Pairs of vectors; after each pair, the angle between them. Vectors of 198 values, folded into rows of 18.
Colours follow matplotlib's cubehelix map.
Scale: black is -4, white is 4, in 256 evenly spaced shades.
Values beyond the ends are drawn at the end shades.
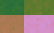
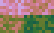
nearly opposite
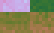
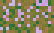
orthogonal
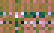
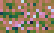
partly opposed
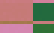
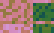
nearly parallel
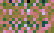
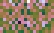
nearly opposite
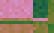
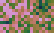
partly aligned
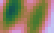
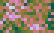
partly opposed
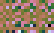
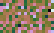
partly aligned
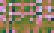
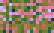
nearly parallel
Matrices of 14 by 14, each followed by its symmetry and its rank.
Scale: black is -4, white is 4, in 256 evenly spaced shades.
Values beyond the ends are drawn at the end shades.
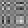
symmetric, rank one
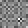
symmetric, rank three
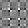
symmetric, rank one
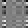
neither, rank one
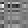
neither, rank one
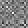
symmetric, rank three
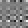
neither, rank one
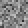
neither, full rank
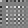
symmetric, rank one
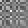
symmetric, rank two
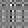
neither, rank one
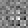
symmetric, rank two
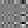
neither, rank one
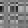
neither, rank one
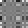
symmetric, rank one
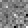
symmetric, rank three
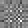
symmetric, rank two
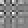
symmetric, rank two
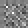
symmetric, rank three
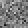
neither, full rank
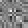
symmetric, rank three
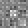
symmetric, rank three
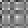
symmetric, rank one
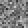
neither, full rank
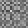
symmetric, rank two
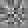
symmetric, rank two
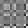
symmetric, rank one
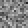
neither, full rank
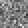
neither, full rank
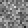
neither, full rank
